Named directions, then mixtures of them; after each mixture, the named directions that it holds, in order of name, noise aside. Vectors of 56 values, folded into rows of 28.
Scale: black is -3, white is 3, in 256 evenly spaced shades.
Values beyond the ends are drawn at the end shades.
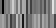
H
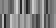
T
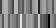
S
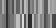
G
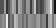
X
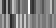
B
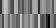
S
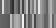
G, H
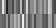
G, H, X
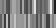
T, X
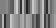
T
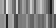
X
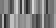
T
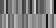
X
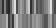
B, G, X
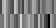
S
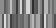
T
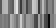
S, T
